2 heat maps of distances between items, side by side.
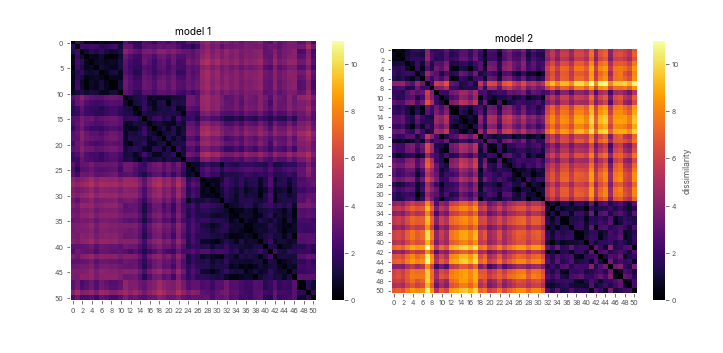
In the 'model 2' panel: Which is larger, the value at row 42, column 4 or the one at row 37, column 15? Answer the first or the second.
the second
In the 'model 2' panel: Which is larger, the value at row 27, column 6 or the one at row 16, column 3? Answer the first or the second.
the first
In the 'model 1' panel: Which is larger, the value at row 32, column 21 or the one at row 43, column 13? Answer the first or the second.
the second
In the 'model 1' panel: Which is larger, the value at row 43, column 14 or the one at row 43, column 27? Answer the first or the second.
the first
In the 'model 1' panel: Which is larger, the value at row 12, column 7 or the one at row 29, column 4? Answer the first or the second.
the second
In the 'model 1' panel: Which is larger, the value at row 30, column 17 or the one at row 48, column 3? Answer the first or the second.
the first
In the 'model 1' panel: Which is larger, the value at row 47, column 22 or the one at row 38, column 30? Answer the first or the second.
the first
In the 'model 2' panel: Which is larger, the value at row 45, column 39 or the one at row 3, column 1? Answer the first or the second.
the first
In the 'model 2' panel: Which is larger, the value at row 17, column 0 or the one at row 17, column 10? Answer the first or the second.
the second
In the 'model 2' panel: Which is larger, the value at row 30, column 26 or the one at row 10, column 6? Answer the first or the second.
the second
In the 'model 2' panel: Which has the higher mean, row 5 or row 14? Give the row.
14
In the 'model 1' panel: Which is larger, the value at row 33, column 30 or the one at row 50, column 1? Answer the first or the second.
the second
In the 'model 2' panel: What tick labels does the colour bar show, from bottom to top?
0, 2, 4, 6, 8, 10
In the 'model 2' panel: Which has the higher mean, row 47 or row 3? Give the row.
47
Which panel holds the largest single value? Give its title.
model 2
